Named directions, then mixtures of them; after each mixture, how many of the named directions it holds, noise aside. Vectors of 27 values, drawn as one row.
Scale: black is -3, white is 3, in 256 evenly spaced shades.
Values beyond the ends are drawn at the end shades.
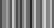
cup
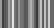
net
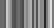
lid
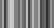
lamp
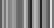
three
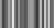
one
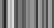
three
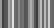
one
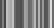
three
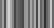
two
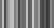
one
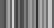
three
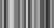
one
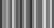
one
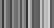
two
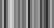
one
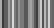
one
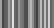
one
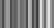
three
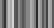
three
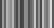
three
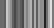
one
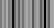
three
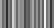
two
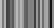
three
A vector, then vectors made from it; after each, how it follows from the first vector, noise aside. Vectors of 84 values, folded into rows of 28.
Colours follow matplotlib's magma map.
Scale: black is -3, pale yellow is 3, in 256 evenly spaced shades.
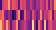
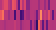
partly zeroed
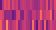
shrunk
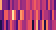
negated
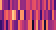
negated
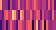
negated
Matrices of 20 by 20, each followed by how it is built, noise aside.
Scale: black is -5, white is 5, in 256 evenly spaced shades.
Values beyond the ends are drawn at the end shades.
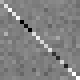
diagonal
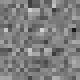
low rank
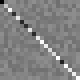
diagonal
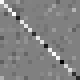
diagonal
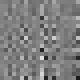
low rank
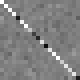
diagonal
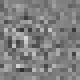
low rank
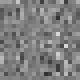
low rank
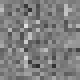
low rank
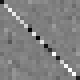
diagonal
